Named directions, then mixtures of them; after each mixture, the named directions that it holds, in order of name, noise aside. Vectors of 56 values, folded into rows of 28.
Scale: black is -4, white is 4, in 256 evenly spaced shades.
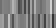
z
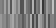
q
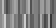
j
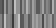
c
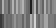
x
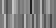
j, q, x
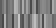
c, x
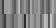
j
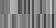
z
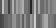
x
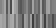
j, q, z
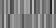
c, q, z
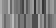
c, q, x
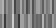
c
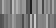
q, x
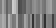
j, q, z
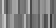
j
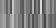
j, q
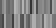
c, x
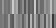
x, z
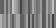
c, q, z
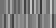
j, q, z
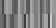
j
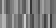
j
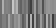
q, x, z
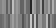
q, x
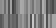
q, z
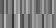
c
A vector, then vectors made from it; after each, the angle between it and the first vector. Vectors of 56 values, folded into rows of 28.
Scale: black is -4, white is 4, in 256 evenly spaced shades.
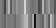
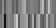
partly aligned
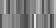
nearly opposite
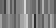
nearly parallel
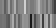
partly aligned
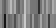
partly aligned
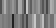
partly opposed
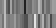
nearly opposite
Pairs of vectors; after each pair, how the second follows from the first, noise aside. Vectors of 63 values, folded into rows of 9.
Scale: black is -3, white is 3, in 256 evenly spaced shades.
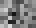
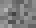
shrunk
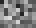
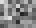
sign-scrambled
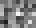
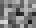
negated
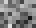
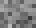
shrunk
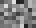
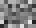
wrapped around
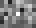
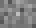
shrunk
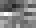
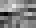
negated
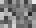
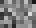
negated
